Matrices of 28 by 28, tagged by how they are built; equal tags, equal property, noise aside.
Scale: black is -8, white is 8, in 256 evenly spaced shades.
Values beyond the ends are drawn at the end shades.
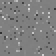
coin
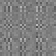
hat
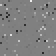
coin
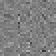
hat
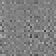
hat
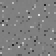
coin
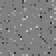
coin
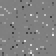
coin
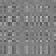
hat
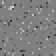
coin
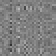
hat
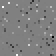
coin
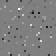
coin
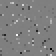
coin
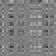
hat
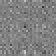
hat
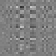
hat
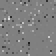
coin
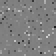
coin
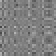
hat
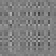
hat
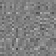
hat
